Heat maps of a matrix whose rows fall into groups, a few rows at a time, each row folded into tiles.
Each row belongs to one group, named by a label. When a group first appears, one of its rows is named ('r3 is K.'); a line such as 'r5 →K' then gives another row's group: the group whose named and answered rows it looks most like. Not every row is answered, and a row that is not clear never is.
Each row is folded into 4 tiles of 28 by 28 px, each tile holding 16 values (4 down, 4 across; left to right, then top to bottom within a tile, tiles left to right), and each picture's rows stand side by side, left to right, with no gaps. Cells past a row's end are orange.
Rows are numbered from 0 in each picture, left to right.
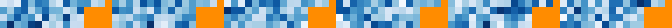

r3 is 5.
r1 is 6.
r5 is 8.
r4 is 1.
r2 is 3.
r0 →1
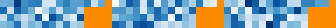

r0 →8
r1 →1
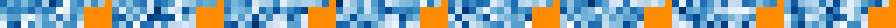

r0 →3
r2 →1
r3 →1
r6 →5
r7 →3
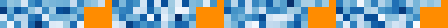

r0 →6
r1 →5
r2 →6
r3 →6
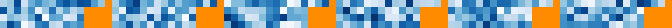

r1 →8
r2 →3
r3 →5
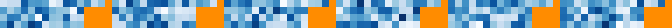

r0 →1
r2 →1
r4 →6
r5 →3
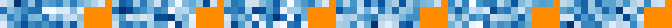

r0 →5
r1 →3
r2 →3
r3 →6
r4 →6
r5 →1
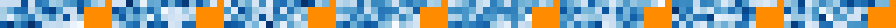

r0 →1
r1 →5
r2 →8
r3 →1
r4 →1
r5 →6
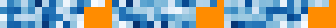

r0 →3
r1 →5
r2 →1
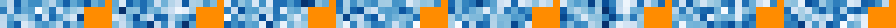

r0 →8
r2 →8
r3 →6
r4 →6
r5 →3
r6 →5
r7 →3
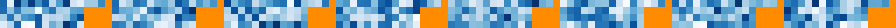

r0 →6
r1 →1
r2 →5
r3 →3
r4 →8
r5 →5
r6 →6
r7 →3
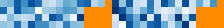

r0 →8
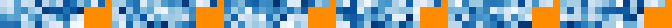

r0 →1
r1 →5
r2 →3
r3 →5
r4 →5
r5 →1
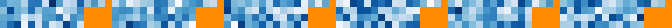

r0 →3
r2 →5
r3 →5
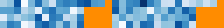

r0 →8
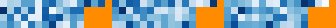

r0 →3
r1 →5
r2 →8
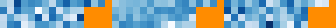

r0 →8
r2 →6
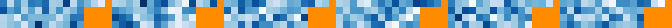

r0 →6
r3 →8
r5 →8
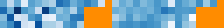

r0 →6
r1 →1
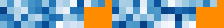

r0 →3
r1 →1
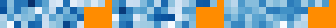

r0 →6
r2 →1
